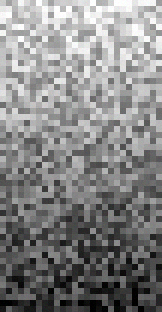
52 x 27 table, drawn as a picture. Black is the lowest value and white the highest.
No regular stripes run through it. On average the colour sits 50% of the way up the scale. Values rise toward the top. Fine speckle covers the field.
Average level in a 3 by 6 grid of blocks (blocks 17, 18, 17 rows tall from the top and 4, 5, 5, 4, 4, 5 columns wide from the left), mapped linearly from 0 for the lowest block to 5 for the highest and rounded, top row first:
5 5 5 5 5 5 / 3 3 3 3 3 2 / 0 1 0 0 0 0
